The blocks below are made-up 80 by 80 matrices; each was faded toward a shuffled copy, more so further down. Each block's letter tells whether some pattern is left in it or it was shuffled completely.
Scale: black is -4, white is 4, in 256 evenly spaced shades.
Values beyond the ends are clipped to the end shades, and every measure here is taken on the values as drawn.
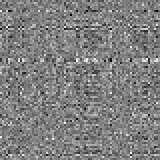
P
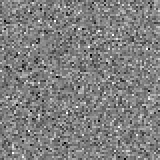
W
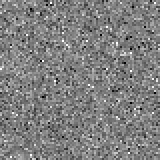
W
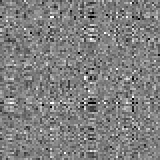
P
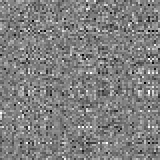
P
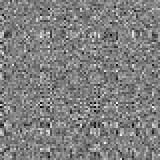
P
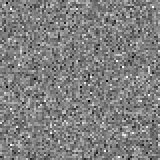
W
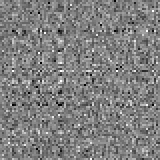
P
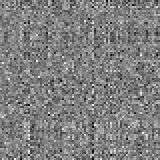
P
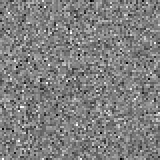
W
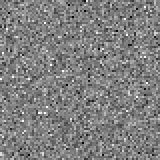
W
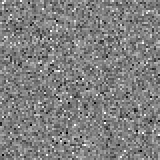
W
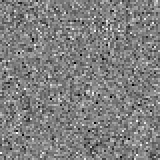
W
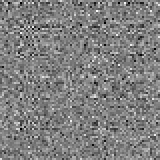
P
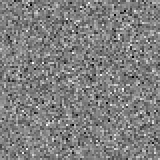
W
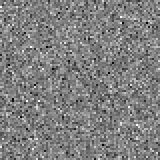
W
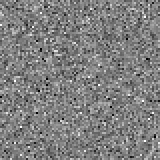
W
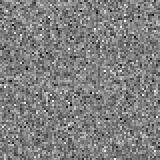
W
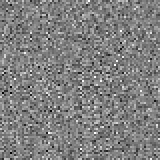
P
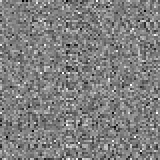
P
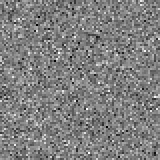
W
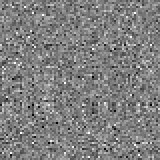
P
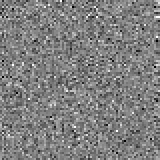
P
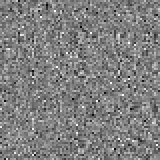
P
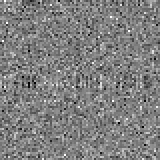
P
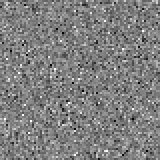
W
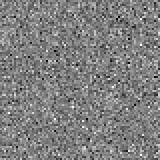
P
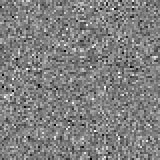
P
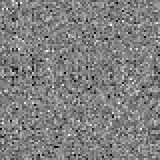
P
